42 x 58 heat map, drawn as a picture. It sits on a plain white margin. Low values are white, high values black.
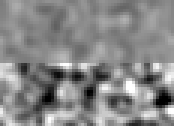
Slope: none. Odd rows or columns: none. Seam: horizontal, 50% of the way down, the top part calmer. Mirror symmetry: none. Grain: blotchy.
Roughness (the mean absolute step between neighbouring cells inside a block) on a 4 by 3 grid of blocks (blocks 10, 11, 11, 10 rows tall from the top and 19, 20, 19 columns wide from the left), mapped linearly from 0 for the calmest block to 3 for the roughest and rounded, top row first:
0 0 0 | 0 0 0 | 2 3 3 | 2 2 3
